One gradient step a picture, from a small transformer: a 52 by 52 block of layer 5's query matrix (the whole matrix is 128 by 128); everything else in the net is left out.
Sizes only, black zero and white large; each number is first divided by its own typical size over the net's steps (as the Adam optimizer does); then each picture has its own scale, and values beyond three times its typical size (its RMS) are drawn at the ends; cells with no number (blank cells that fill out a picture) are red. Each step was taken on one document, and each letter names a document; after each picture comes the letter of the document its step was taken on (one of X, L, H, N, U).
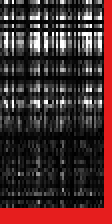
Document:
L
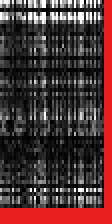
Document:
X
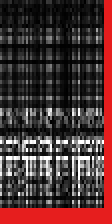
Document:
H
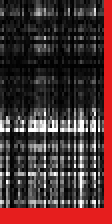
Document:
X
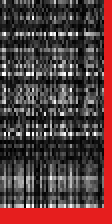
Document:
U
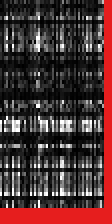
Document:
L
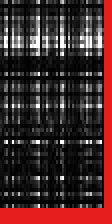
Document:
L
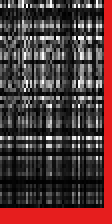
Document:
H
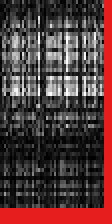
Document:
U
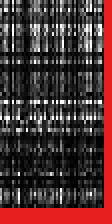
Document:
L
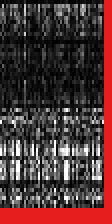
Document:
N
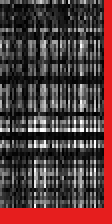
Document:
X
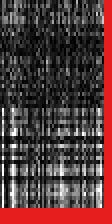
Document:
N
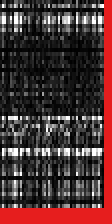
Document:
N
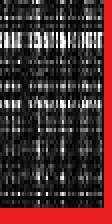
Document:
L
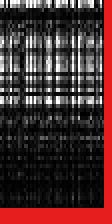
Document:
H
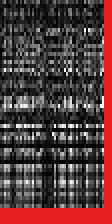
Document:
U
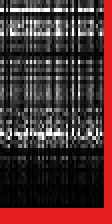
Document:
H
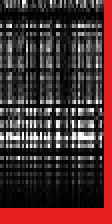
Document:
H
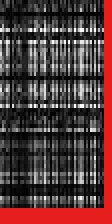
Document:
X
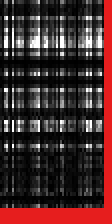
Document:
L
